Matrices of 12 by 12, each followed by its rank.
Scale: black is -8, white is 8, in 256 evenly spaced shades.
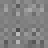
two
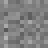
two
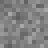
full rank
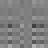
one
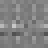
two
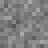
full rank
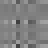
one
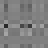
one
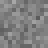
full rank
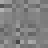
two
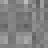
two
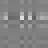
one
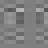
one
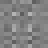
two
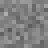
full rank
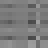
one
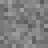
full rank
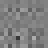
two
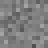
full rank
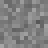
full rank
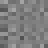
two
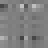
one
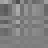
one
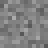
full rank
